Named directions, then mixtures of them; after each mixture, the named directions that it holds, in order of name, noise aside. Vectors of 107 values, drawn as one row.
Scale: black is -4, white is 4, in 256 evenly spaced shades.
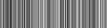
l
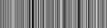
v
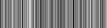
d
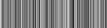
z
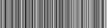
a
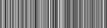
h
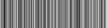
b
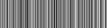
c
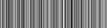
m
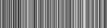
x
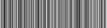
b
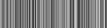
c, v, z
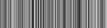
b, d, v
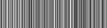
c, x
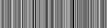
d, z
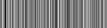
a, h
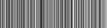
h, m, z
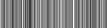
d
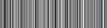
b, h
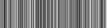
b, d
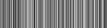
x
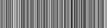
m, x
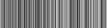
b, z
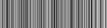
c, m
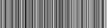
a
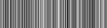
h, l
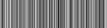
h, l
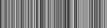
z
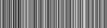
x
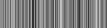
h, v, z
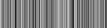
z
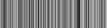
b, v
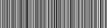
c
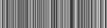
c, m, z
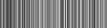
l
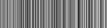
c, v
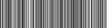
d, m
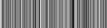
z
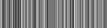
x, z
